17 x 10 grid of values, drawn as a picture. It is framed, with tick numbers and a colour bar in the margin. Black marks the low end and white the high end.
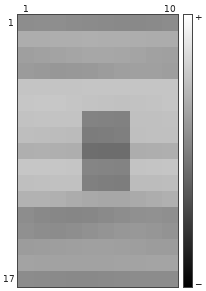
In the centre lies a patch that is lower than the rest. The centre is the roughest part. The centre is the ninth with the lowest average.
